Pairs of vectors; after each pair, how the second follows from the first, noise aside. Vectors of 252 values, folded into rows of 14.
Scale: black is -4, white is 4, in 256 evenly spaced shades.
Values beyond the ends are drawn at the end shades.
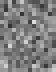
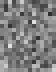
copied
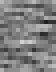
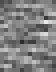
negated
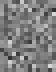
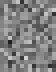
negated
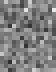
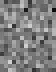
negated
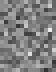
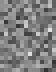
copied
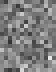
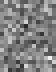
sign-scrambled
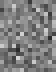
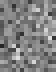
sign-scrambled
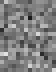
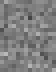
shrunk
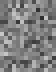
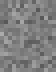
shrunk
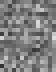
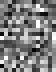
scaled up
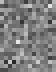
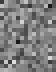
negated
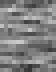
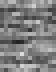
negated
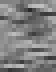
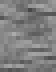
shrunk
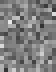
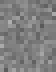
shrunk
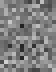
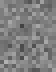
shrunk
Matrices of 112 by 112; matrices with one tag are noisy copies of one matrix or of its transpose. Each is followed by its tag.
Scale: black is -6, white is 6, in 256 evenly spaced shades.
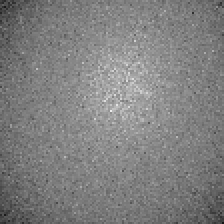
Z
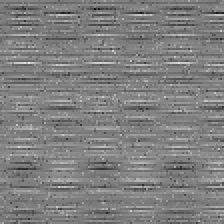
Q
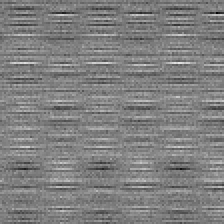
Q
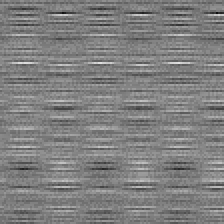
Q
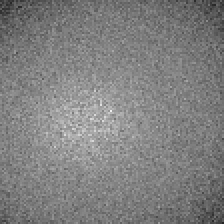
Z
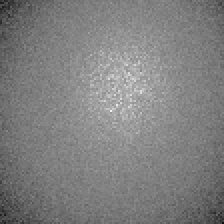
Z
